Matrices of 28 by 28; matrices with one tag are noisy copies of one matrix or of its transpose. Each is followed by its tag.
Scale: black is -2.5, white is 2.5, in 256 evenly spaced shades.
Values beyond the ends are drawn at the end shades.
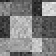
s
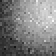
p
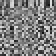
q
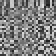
q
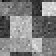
s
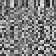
q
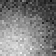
p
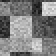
s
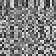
q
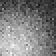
p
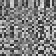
q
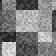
s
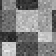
s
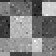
s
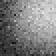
p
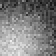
p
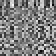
q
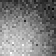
p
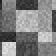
s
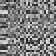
q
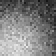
p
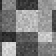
s
